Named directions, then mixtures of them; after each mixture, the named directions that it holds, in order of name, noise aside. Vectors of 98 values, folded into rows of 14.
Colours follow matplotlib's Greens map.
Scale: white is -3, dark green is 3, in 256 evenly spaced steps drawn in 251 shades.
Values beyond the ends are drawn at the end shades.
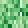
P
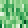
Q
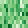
P, Q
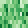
P, Q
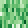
P, Q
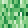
P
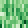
Q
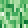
P, Q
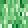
P, Q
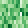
P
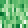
Q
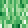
P, Q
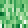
Q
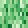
P, Q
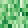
P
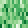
P, Q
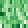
Q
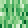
P, Q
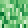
P, Q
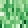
Q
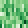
Q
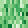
P, Q
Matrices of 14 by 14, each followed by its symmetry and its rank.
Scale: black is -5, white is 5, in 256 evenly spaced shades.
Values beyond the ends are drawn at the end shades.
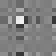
symmetric, rank one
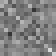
symmetric, full rank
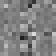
neither, rank three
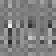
neither, rank two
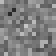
symmetric, full rank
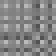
symmetric, rank one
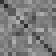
symmetric, full rank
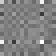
symmetric, rank two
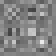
symmetric, rank two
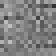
neither, rank three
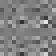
neither, rank two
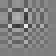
symmetric, rank one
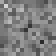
symmetric, full rank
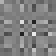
symmetric, rank two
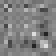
symmetric, rank two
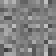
neither, rank three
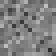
symmetric, full rank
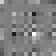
symmetric, rank two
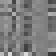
neither, rank two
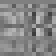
neither, rank two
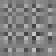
symmetric, rank one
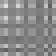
symmetric, rank one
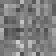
neither, rank three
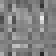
neither, rank two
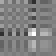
symmetric, rank one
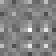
symmetric, rank two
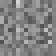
neither, rank three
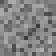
symmetric, full rank
